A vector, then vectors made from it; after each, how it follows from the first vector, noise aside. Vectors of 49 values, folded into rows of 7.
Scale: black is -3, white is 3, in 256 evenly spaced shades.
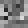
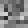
copied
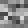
sign-scrambled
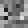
copied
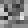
copied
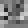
copied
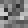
copied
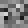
sign-scrambled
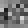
sign-scrambled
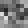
sign-scrambled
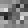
sign-scrambled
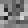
copied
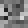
copied
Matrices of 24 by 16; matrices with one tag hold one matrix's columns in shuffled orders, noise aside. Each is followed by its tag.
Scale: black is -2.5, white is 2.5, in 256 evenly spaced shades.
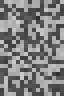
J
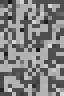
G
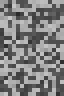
J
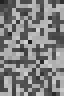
G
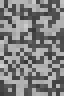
J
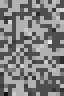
J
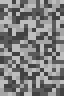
J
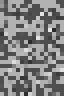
J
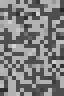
J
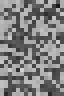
J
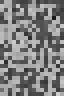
G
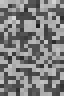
J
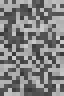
J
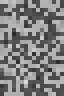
J
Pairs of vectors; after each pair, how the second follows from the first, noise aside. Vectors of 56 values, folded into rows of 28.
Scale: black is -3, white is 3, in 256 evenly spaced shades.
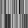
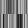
wrapped around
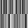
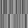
shrunk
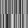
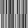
wrapped around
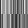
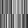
wrapped around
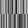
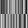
wrapped around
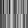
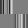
partly zeroed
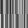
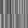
shrunk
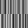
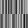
wrapped around
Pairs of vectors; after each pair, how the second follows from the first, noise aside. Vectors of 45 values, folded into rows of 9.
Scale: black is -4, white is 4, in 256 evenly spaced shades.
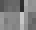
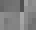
shrunk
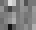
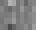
shrunk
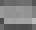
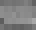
shrunk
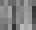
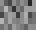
shuffled
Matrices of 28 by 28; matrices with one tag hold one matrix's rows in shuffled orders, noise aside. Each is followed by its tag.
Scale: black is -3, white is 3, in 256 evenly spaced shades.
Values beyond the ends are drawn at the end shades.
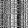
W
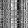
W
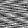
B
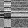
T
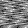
B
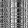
W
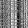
W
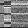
T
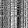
W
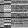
T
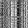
W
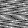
B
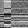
T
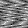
B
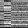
T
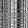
W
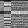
T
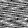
B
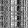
W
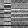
T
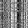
W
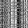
W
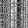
W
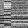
T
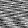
B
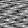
B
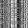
W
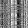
W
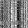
W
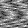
B
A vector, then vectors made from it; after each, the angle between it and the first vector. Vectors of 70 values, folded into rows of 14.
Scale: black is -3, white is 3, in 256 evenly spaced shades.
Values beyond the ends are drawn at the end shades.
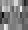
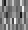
orthogonal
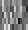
partly aligned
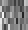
partly opposed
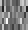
partly opposed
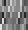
partly aligned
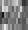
nearly parallel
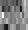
nearly opposite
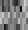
nearly opposite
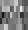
nearly parallel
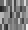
partly opposed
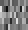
partly opposed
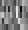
partly opposed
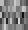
partly aligned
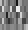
orthogonal
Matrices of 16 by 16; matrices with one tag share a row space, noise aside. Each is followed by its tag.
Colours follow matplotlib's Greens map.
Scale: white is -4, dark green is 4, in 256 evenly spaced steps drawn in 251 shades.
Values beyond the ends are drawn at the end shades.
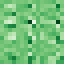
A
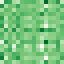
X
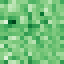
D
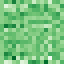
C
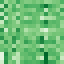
X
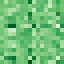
A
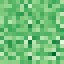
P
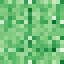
P
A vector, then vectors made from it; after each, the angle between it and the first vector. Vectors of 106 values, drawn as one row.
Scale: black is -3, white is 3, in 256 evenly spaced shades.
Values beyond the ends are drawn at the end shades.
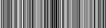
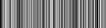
partly opposed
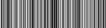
nearly parallel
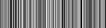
orthogonal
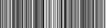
nearly opposite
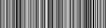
orthogonal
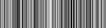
partly opposed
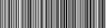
orthogonal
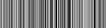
partly aligned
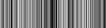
partly aligned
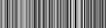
orthogonal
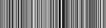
orthogonal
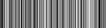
orthogonal
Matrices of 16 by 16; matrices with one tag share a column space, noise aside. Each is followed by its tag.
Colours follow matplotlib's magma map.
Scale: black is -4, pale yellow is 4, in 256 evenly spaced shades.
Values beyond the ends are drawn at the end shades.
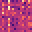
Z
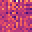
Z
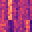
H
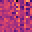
Z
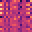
Z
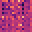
Z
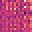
Z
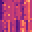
H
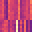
H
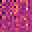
Z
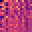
Z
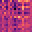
Z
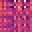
Z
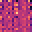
Z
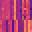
H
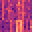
H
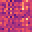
Z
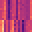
H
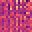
Z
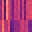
H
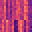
H
